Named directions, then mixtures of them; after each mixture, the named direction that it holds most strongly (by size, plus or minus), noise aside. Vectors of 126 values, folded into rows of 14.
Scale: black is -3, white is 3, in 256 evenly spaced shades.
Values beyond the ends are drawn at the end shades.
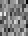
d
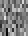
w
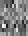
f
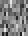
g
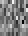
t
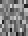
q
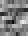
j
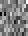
d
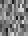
t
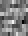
j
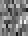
j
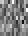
t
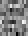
q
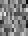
d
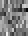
w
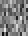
g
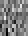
w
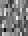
g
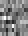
j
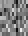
f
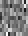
q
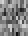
t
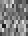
f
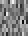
t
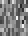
t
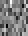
g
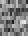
j
